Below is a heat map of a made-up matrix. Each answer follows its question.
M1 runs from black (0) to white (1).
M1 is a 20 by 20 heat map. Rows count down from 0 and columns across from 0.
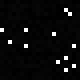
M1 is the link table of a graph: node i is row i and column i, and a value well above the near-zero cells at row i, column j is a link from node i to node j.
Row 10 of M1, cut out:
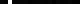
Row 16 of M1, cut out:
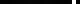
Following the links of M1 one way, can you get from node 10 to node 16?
yes
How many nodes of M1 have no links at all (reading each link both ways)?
6
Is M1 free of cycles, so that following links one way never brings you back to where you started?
yes
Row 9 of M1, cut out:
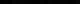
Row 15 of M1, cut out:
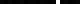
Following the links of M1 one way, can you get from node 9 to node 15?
no
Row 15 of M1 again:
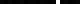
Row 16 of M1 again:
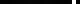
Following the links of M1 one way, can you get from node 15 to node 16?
yes
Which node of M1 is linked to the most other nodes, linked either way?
node 16
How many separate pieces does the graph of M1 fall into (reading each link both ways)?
8
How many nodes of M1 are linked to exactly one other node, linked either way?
6
